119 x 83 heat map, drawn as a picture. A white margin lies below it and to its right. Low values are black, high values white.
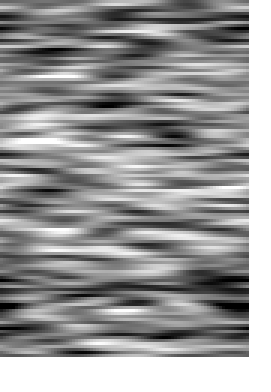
Grain: streaks across. Average level on the scale: 50%. Slope: none. Mirror symmetry: none. Histogram: bell-shaped.
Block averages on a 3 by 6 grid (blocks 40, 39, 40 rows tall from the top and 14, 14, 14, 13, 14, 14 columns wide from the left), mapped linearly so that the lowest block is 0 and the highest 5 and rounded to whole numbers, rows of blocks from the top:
232333 / 555545 / 134430
